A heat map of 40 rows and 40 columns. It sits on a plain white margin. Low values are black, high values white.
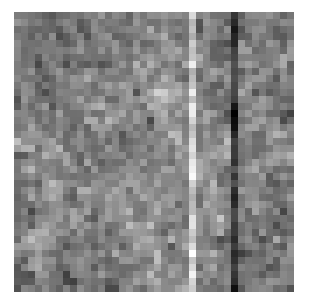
Stripes: none. Average level on the scale: 50%. Slope: none. Histogram: heavy tails on both sides. Odd lines: columns 26 and 32.
